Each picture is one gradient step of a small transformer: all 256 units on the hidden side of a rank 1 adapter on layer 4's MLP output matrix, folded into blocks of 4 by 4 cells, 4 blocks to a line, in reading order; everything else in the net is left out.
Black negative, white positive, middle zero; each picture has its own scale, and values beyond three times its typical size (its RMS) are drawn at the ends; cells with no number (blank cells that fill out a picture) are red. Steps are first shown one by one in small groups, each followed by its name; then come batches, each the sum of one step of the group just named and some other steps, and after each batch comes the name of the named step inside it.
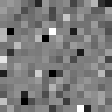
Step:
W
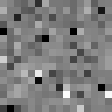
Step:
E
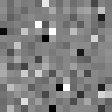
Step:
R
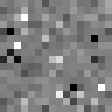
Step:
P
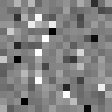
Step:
E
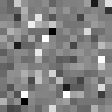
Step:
E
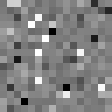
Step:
E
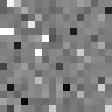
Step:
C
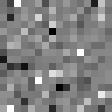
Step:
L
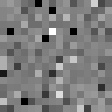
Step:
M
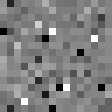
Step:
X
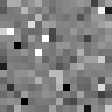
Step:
C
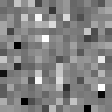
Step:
M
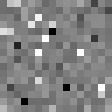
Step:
C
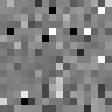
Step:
M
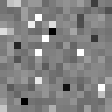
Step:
C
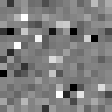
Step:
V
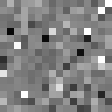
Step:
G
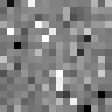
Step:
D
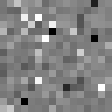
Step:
V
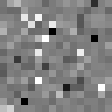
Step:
V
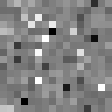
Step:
D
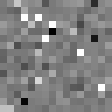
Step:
V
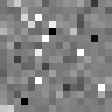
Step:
V
